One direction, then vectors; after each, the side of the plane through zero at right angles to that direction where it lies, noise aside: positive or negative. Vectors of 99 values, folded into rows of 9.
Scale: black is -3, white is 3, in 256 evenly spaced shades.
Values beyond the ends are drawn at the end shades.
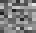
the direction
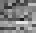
positive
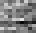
negative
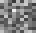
negative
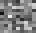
positive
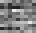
negative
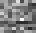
negative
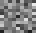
positive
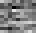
negative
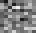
positive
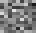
negative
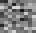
positive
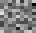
negative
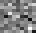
positive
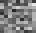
positive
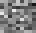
negative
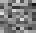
negative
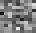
positive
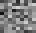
positive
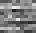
positive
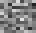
negative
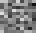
negative
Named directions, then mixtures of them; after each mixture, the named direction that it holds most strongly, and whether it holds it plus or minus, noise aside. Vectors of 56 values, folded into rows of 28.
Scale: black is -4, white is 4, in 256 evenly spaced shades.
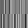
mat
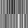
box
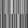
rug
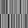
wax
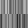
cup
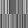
cup, plus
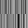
box, minus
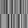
wax, plus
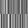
wax, minus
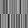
wax, plus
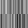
cup, plus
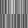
box, minus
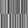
wax, minus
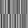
wax, minus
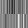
box, plus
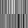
box, minus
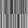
rug, minus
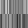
cup, plus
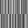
wax, minus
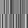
mat, minus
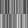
cup, minus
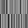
wax, plus
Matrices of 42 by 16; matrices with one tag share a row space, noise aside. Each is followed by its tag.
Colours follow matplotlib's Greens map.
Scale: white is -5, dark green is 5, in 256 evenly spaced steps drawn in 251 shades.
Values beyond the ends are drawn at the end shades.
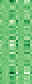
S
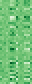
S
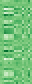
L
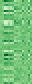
L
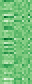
L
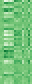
L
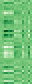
L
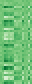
L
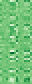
S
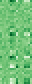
S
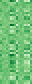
S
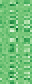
S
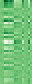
L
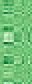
L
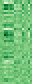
L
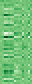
L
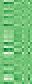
L
